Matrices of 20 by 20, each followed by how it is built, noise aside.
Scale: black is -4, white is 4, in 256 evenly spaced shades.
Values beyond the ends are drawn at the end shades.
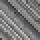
Toeplitz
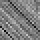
Toeplitz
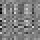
low rank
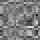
low rank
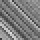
Toeplitz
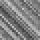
Toeplitz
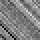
Toeplitz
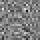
low rank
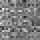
low rank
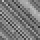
Toeplitz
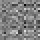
low rank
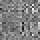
low rank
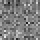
low rank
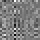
low rank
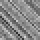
Toeplitz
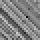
Toeplitz
